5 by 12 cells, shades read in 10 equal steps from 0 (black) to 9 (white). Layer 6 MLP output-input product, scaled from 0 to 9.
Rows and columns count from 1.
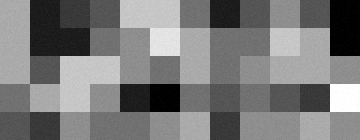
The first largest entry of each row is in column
5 6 3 12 7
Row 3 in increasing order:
3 4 4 5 5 5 6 6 6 6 7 7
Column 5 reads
7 5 5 1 4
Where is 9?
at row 4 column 12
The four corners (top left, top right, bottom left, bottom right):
6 0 3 5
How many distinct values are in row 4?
9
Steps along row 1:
down up up up same down down up up down down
